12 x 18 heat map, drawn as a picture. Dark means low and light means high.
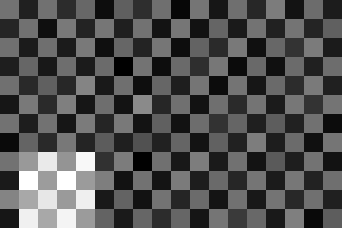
The bottom left is the ninth with the highest average. An odd patch, higher than its surroundings, sits in the bottom left. A checkerboard runs through the table. On average the colour sits 30% of the way up the scale.
